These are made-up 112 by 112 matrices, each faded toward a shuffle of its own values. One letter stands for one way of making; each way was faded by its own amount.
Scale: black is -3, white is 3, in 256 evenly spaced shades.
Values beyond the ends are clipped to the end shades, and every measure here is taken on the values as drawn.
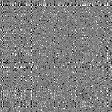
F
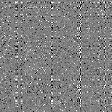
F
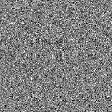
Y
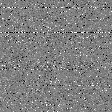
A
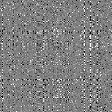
F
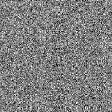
Y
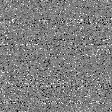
A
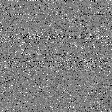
A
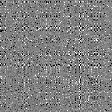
F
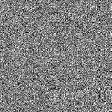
Y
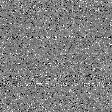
A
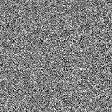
Y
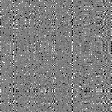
F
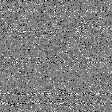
A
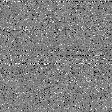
A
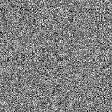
Y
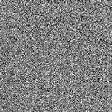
Y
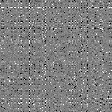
F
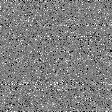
A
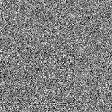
Y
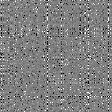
F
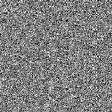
Y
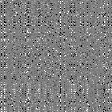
F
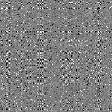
F
